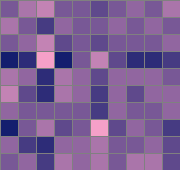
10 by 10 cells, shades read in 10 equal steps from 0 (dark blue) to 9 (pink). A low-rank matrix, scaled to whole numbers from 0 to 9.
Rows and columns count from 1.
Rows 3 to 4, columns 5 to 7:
4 3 4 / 4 7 3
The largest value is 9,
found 2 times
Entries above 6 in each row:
1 0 1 2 0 1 0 1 0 0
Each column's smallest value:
0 1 1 0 4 2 3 1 1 2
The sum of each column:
41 39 40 42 44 45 42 41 43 39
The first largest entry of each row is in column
3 1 3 3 1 1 1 6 6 4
